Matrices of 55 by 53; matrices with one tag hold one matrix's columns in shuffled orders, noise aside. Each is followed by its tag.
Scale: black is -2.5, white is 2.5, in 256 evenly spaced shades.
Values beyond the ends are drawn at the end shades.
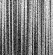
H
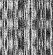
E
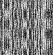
E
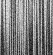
H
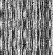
E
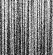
H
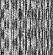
E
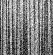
H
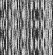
E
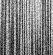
H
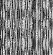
E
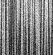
H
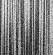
H
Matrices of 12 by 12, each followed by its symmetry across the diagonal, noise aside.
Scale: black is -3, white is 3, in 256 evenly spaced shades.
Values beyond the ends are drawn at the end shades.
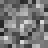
symmetric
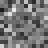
symmetric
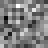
antisymmetric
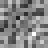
symmetric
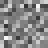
symmetric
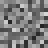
symmetric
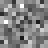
symmetric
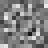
symmetric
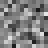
antisymmetric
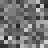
symmetric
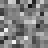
antisymmetric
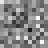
symmetric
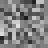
antisymmetric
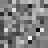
antisymmetric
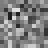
antisymmetric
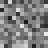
antisymmetric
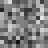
antisymmetric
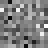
antisymmetric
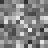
symmetric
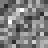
symmetric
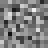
antisymmetric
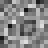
symmetric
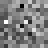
antisymmetric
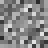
symmetric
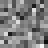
antisymmetric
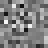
antisymmetric
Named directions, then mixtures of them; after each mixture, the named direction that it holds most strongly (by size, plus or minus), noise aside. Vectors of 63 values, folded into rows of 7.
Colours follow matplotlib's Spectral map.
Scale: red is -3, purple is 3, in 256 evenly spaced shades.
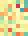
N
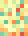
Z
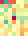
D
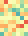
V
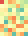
D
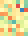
N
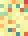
N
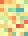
V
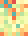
D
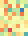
N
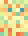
N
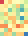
V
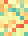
V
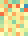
N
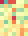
D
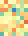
V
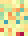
Z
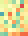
Z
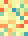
V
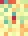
D
